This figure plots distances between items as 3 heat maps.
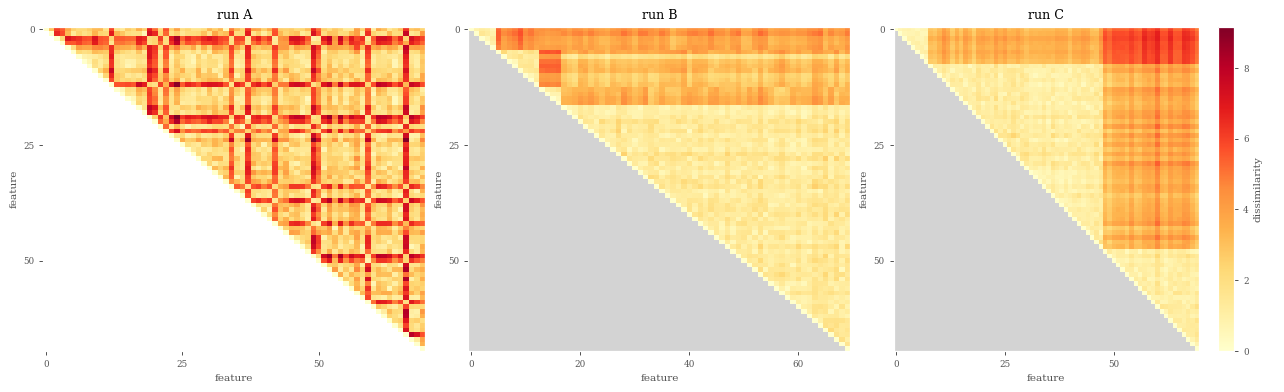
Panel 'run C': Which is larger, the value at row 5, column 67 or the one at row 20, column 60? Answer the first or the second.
the first
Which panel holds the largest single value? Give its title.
run A
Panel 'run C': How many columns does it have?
70
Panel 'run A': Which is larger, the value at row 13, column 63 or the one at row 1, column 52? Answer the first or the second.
the second
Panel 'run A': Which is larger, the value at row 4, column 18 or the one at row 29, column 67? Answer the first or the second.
the first
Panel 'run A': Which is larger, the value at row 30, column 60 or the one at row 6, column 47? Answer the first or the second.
the first
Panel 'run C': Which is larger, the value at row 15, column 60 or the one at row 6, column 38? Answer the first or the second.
the first
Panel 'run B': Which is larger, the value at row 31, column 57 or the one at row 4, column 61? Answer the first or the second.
the second
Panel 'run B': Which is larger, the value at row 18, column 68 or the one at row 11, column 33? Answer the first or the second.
the second
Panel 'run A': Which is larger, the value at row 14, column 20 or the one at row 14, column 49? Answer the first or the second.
the second
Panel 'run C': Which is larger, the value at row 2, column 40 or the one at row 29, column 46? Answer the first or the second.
the first
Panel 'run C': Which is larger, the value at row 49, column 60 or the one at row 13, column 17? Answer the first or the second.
the first
